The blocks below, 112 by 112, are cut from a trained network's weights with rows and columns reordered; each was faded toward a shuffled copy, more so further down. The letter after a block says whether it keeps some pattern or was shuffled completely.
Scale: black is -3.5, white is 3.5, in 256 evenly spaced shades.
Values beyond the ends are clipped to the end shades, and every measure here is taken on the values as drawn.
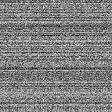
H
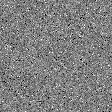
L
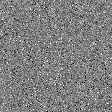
L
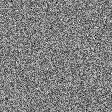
L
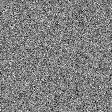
L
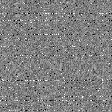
H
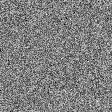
L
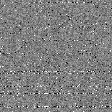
H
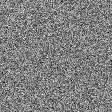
L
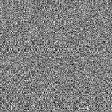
H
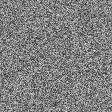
L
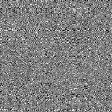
H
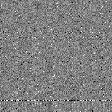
H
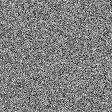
L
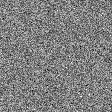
L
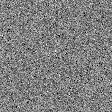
L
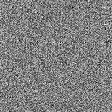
H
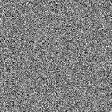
H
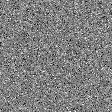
L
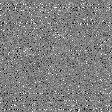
H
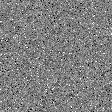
L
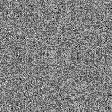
H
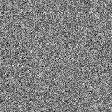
H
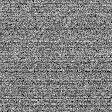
H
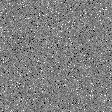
L
